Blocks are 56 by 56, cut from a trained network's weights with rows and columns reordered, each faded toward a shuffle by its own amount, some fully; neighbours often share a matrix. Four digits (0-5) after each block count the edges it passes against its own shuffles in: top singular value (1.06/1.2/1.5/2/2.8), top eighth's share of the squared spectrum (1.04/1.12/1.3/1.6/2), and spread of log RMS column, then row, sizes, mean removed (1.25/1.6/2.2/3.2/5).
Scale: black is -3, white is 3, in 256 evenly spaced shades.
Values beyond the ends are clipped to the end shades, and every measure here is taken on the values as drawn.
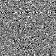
2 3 1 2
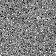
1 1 0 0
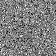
0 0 0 0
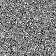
0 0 0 0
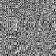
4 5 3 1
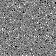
0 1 0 0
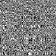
3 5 2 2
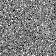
0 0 0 0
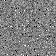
1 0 0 0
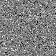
1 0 0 0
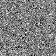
1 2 0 0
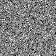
0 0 0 0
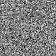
2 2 0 1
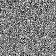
1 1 0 0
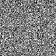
3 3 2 0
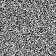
2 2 0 0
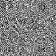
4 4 2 0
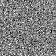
2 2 0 0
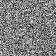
1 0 0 0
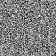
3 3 1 0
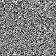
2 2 1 1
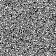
0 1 0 0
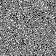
1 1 0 1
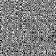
3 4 2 2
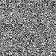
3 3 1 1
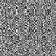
4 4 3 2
